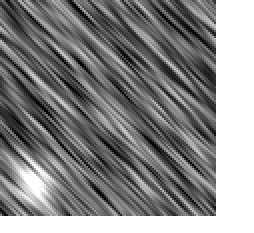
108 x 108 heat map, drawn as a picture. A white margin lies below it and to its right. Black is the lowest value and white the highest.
Average level on the scale: 40%. Ninth with the highest average: bottom left. Grain: diagonal, down to the right. Bumps: one, in the bottom left. Mirror symmetry: none.
